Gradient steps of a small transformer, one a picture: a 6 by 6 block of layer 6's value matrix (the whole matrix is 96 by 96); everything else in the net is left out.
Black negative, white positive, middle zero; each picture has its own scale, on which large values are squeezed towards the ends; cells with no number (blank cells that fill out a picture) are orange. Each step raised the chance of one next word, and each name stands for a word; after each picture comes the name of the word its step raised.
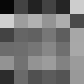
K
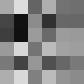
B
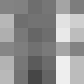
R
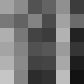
R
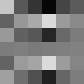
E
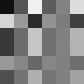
K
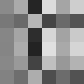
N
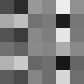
E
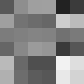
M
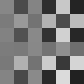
E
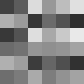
E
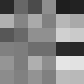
B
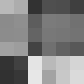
M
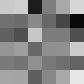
B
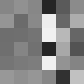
B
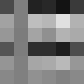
B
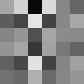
M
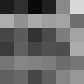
K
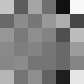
K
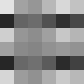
E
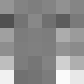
R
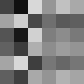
E
